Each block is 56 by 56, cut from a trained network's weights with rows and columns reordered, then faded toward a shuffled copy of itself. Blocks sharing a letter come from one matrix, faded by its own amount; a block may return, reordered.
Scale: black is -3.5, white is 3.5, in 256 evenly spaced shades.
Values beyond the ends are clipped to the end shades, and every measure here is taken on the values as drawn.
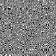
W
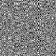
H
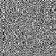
H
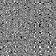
W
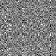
H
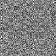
H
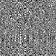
W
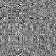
H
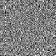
H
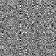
H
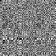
H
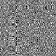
H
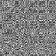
H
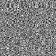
W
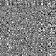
W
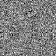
W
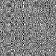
H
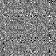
H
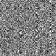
H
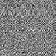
H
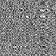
H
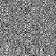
H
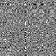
H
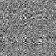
H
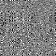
W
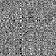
H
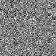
W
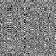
H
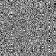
H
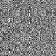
H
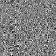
W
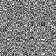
H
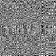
H
